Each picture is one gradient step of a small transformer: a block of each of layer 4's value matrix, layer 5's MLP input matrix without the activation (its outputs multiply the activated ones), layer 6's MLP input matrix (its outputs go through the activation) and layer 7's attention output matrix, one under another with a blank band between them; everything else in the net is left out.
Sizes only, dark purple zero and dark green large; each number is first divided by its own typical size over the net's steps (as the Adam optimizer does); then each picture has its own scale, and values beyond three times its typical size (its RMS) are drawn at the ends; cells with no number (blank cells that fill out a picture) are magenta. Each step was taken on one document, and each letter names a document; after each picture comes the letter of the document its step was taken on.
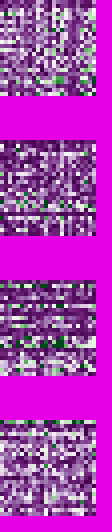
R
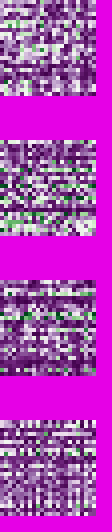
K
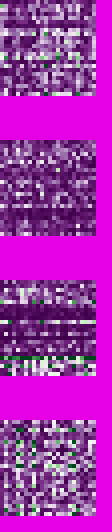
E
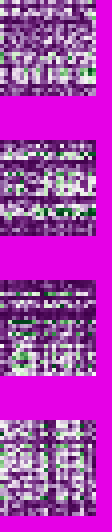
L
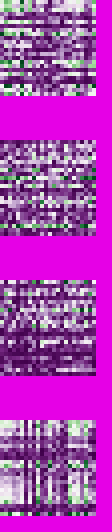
K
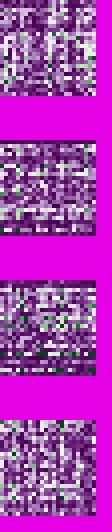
R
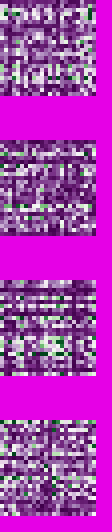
R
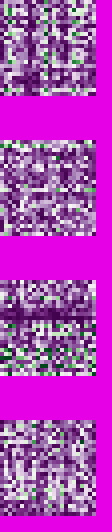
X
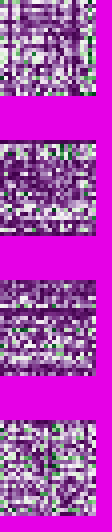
L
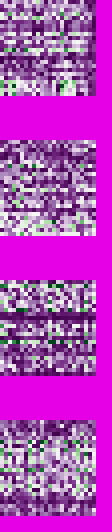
X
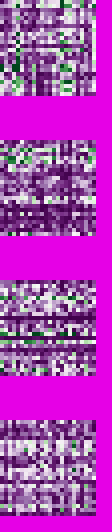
X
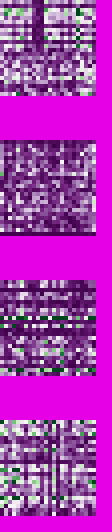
R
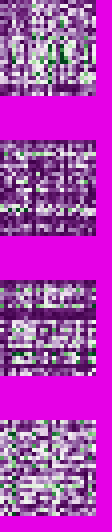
L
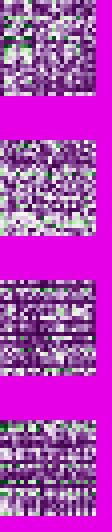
K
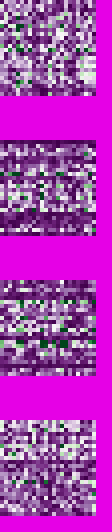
R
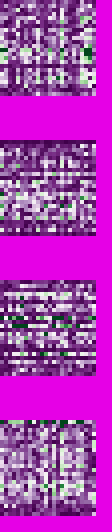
R
